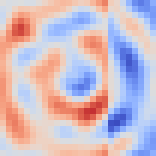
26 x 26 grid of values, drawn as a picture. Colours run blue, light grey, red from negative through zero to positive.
The bottom middle is the ninth with the highest average. The field is mottled with small blotches. Concentric rings centre on the centre. No lone cell stands out from its neighbours. Overall the values sit about 50% of the way up the scale. The left part is higher, up to a seam about 70% of the way across.
